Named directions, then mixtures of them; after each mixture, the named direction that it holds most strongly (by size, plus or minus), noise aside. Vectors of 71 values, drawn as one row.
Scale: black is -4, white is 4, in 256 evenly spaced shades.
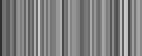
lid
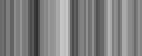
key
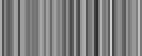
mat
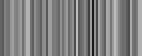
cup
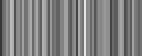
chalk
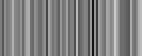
cup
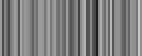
mat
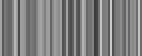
mat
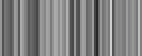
mat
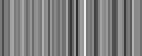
chalk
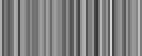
mat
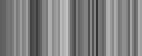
key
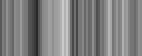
key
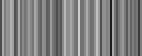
mat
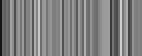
lid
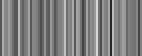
mat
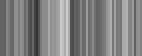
key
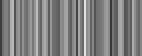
chalk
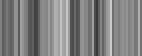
key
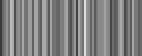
chalk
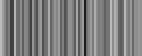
chalk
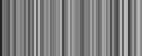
lid
